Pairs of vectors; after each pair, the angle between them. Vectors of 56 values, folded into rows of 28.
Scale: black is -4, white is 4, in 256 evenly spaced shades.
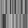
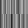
partly opposed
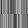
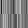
nearly parallel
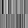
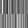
nearly opposite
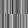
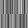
partly aligned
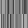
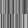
nearly parallel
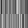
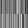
nearly parallel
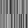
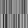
orthogonal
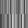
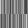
orthogonal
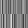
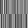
orthogonal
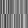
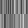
partly aligned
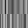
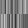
partly aligned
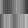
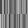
orthogonal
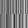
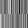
partly opposed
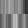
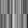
partly aligned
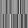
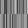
orthogonal
